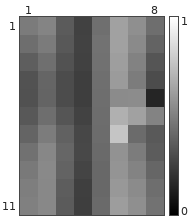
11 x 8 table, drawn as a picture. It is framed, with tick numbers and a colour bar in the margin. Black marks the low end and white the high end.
Odd patch: rougher, in the middle right. Stripes: upright, repeating 2 times. Roughest part: middle right.
